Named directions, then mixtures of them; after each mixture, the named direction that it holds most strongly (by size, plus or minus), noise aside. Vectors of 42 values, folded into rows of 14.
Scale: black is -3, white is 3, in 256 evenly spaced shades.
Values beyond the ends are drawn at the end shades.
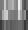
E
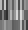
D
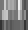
E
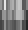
E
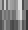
E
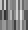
D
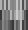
D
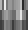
E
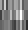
D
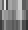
E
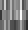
D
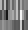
D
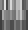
E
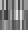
D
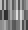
D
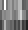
E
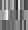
D
